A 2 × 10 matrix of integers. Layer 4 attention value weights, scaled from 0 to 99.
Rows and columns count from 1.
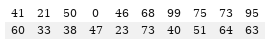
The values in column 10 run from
63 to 95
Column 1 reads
41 60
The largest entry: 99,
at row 1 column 7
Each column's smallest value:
41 21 38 0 23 68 40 51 64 63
